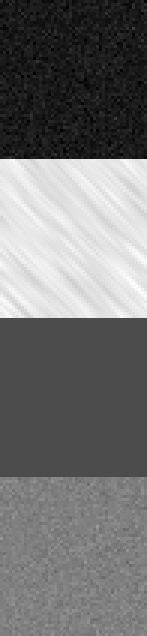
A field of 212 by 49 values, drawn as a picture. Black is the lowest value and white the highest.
It is made of 4 by 1 panels. Panel 1,1: very low, fine-grained, faint in contrast. Panel 2,1: very high, slanting down to the right, faint in contrast. Panel 3,1: low, flat. Panel 4,1: middling, fine-grained, faint in contrast.
